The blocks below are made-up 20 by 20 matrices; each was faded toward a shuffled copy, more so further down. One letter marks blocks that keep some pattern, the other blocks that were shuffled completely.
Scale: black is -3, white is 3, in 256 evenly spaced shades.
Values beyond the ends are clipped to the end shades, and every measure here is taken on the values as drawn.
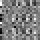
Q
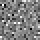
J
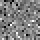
J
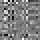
Q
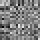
Q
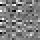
Q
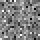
J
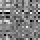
Q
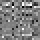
Q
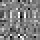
Q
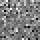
J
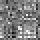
Q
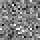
J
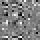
Q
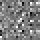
Q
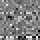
Q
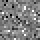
J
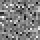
J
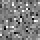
J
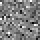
J
